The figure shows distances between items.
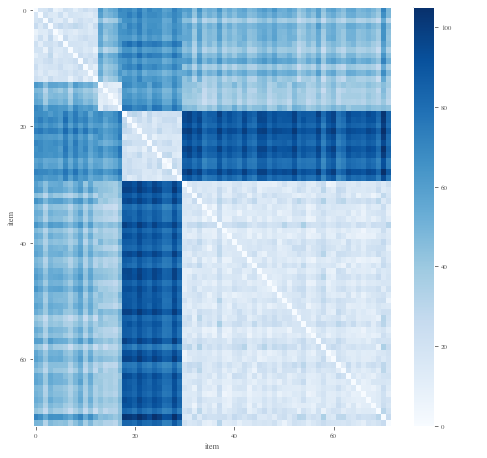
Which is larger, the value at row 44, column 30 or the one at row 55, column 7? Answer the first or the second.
the second
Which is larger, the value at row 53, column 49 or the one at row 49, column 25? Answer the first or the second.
the second
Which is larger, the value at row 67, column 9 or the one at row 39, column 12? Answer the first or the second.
the first
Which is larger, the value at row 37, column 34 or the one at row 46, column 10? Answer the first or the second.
the second
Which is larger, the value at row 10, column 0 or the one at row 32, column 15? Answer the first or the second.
the second
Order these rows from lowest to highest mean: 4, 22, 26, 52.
52, 4, 26, 22
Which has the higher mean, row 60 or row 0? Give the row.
0
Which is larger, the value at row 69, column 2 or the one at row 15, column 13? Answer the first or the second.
the first
